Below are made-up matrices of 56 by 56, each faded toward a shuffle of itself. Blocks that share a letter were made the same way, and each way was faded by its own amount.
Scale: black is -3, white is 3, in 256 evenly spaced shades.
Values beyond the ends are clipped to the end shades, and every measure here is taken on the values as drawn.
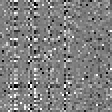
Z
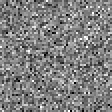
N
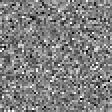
N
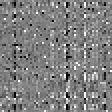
Z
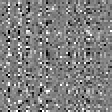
Z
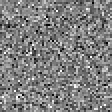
N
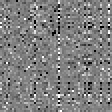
Z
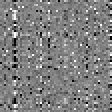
Z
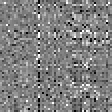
Z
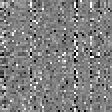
Z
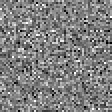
N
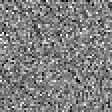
N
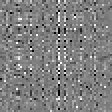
Z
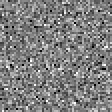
N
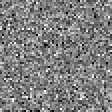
N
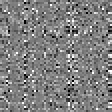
Z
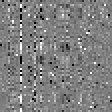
Z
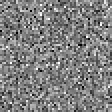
N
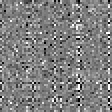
Z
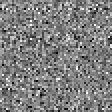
N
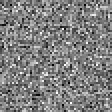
N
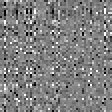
Z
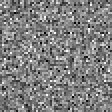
N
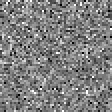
N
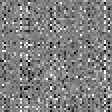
Z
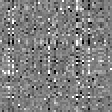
Z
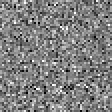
N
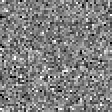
N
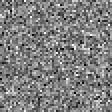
N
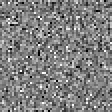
N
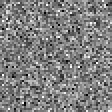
N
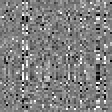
Z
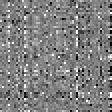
Z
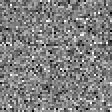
N
